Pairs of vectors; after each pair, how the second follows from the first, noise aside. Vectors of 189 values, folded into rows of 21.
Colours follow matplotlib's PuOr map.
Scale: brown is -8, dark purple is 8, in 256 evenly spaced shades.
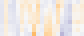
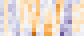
scaled up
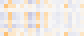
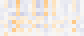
wrapped around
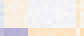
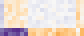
scaled up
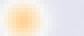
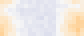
wrapped around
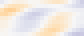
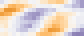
scaled up
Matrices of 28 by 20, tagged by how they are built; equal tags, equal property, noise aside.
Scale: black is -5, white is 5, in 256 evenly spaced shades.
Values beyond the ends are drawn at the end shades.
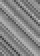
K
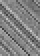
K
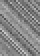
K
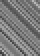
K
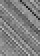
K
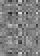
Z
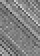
K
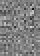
Z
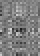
Z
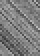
K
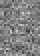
Z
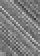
K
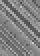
K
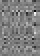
Z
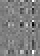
Z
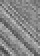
K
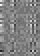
Z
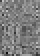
Z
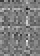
Z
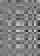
Z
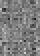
Z
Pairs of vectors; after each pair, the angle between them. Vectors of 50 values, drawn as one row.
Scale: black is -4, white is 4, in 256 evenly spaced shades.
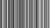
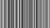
partly aligned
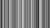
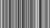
nearly opposite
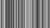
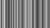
nearly parallel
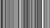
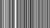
orthogonal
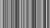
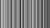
orthogonal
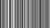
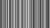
partly aligned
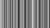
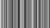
nearly parallel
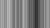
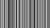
orthogonal
